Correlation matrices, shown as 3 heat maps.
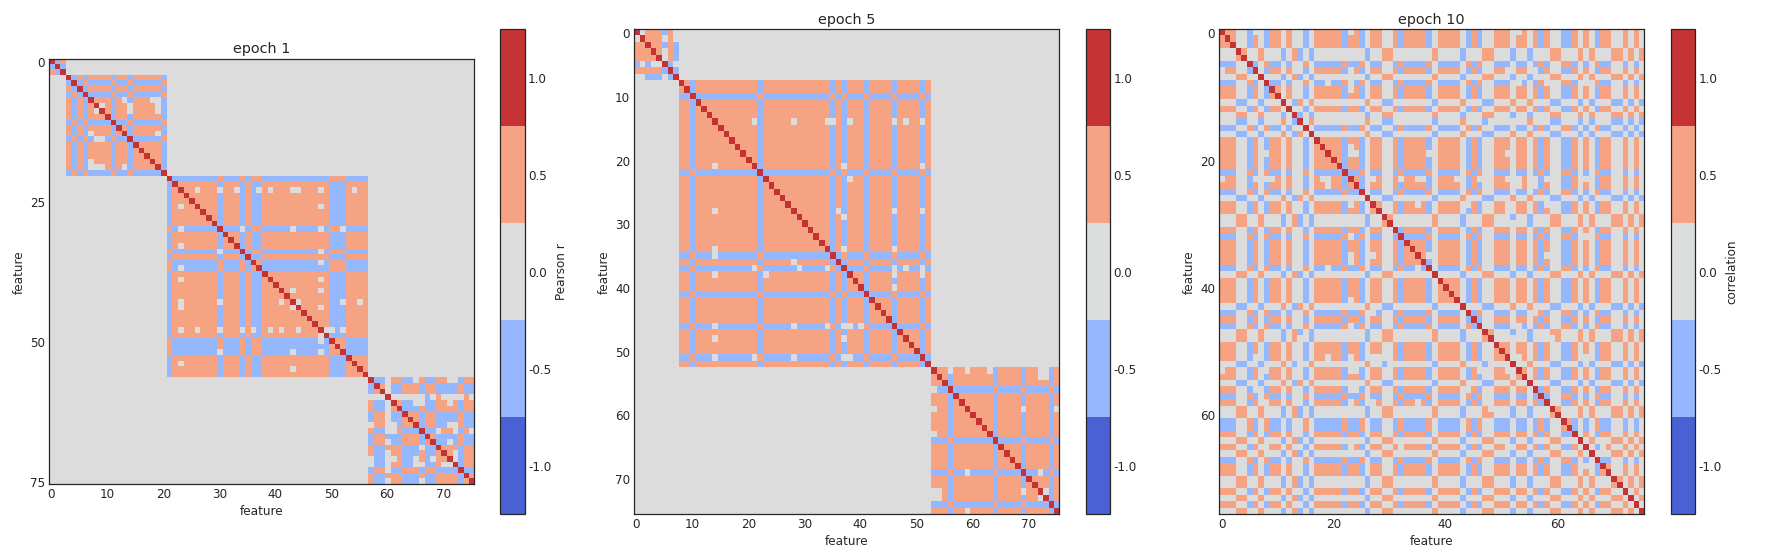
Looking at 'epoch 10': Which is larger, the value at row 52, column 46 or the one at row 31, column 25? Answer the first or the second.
the first
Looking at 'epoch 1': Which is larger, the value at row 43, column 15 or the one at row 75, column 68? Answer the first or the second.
the first
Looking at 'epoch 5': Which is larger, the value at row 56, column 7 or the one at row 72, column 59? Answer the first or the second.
the second
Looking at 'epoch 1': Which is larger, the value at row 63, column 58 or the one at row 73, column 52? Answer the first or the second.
the first
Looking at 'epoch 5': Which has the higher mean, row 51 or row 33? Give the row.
33
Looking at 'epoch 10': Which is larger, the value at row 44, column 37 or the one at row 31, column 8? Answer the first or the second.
the first
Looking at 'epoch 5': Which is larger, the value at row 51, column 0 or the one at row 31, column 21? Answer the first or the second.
the second
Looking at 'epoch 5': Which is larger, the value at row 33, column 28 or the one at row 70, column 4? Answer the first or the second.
the first
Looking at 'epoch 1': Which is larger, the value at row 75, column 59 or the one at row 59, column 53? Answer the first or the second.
the second
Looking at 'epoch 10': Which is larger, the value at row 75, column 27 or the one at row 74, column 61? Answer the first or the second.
the first
